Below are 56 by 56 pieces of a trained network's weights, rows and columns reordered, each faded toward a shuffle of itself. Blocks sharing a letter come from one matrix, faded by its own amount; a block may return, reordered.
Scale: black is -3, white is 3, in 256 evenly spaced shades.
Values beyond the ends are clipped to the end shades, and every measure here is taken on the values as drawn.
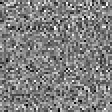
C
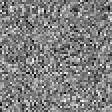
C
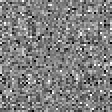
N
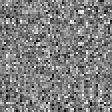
N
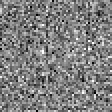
C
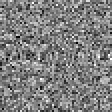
C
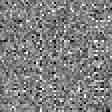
N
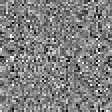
N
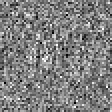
C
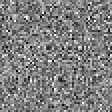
C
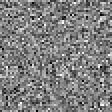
C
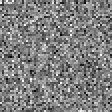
C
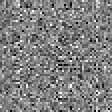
N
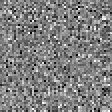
N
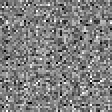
N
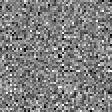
N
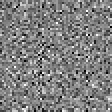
N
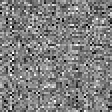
N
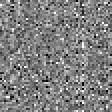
N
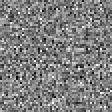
C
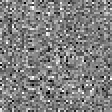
N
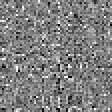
N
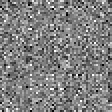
N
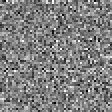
C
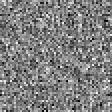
C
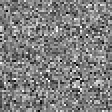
C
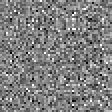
N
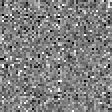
N
